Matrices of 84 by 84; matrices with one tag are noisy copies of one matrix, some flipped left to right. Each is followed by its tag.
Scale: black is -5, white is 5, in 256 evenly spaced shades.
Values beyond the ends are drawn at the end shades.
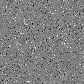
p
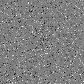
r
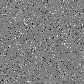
p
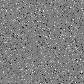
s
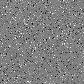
p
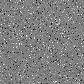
p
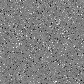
p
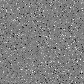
s
